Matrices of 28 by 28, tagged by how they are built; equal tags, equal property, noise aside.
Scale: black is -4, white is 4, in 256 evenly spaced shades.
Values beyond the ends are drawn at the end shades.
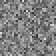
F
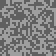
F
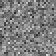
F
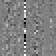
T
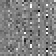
T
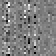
T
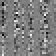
T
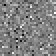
F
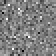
F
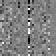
T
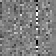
T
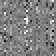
T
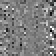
T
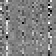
T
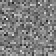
F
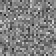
F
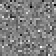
F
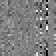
T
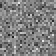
F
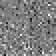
F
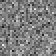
F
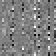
T
